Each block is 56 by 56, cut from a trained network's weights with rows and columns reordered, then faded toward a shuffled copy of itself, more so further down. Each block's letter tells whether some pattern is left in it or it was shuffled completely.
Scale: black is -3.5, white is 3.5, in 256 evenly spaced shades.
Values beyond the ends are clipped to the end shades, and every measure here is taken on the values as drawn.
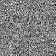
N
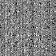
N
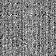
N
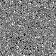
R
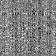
N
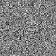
N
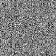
N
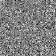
N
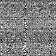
N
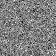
R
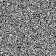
R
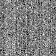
N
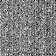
N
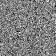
R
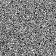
R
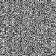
N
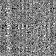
N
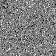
R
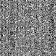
N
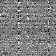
N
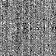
N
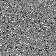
R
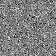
R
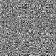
N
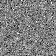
R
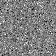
R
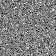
R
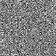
N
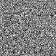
N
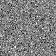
R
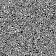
R
